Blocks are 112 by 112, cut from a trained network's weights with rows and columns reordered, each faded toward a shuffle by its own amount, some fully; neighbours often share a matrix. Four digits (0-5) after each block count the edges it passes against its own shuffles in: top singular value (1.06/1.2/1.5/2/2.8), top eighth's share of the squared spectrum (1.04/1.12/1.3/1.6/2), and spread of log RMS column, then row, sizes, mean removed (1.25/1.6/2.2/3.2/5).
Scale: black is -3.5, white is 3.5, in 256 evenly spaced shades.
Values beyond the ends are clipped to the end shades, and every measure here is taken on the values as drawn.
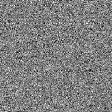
4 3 0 2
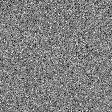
0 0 0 0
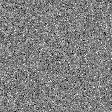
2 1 0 0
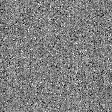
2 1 0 0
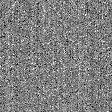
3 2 0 1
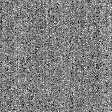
2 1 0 1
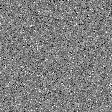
0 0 0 0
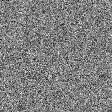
0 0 0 0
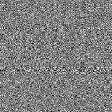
4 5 1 3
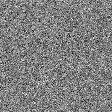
1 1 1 0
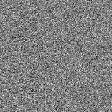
3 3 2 1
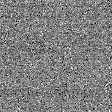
2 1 1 0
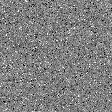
0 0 0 0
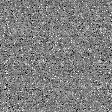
1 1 1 0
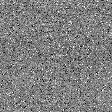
1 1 1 0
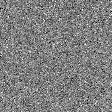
2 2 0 1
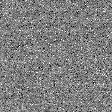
1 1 1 0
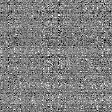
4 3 3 1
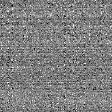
3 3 3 0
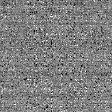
3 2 3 0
